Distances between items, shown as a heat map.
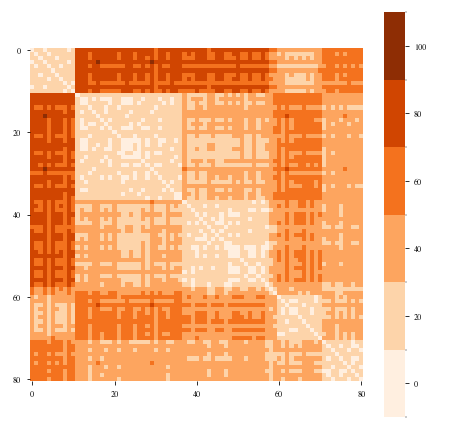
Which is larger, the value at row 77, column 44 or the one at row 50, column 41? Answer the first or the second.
the first
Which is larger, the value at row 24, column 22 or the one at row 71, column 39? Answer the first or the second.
the second
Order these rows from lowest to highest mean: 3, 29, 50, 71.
71, 50, 29, 3
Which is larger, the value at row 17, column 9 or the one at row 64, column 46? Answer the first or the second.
the first
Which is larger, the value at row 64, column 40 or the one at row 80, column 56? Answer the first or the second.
the first
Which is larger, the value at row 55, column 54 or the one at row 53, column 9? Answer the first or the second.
the second
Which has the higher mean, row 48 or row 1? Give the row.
1
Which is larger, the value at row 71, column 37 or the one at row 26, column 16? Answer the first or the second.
the first
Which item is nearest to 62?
66
